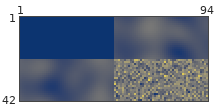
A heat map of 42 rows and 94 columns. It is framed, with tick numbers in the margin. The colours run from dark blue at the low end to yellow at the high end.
It is made of 2 by 2 panels. Panel 1,1: very low, flat. Panel 1,2: low, smooth. Panel 2,1: low, smooth. Panel 2,2: middling, fine-grained, strong in contrast.
